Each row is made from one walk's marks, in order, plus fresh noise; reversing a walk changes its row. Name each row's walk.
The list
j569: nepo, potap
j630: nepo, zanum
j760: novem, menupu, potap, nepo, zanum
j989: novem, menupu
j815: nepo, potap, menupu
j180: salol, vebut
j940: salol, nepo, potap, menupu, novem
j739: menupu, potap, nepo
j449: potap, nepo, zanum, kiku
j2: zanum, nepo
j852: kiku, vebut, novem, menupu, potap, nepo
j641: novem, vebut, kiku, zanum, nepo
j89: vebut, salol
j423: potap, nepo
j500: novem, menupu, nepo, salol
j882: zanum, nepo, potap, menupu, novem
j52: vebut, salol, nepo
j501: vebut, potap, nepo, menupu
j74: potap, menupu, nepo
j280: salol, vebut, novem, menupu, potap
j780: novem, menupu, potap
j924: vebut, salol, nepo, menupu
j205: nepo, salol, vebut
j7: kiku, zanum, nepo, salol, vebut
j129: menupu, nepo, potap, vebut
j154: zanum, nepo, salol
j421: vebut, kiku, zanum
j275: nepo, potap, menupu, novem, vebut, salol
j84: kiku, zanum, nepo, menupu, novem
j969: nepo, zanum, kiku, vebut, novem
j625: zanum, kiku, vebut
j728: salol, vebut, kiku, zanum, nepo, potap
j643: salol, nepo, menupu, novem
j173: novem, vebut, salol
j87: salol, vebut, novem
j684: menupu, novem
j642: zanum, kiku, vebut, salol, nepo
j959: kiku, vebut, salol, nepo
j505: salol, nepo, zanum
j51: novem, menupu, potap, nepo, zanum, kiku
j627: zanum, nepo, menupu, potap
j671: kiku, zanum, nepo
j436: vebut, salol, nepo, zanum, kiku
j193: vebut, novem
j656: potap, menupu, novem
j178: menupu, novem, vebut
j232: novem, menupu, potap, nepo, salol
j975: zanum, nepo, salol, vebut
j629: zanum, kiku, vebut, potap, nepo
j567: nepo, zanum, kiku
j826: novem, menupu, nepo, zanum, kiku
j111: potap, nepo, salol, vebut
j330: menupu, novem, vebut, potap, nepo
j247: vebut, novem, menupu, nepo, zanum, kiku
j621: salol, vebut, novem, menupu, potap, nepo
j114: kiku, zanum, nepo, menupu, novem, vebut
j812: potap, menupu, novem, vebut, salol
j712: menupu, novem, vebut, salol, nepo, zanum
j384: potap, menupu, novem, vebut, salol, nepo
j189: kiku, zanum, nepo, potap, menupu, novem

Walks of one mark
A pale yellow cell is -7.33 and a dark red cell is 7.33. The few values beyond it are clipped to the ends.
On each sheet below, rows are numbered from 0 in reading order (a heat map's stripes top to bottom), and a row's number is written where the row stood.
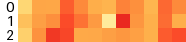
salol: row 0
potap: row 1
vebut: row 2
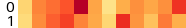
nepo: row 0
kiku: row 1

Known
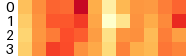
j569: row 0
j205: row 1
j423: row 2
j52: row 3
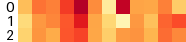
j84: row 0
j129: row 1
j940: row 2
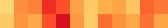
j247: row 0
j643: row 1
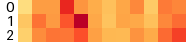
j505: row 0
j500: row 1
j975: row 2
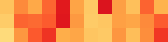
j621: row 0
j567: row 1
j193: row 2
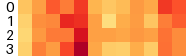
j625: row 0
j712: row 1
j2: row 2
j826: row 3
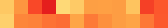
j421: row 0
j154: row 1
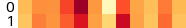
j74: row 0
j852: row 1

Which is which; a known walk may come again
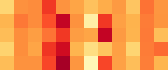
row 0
j449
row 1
j384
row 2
j87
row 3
j760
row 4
j74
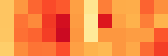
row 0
j924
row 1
j189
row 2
j630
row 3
j975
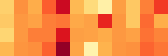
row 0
j780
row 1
j180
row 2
j2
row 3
j815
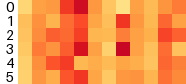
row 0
j684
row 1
j280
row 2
j642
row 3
j852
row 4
j436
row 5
j940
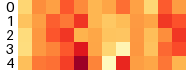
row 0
j728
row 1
j625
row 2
j193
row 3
j129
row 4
j114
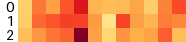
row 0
j232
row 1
j7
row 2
j739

